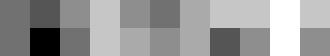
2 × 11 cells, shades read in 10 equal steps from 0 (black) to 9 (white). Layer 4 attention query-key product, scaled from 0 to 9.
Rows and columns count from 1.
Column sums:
8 3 9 14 11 9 12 10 12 18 12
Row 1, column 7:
6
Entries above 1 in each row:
11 10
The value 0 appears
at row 2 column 2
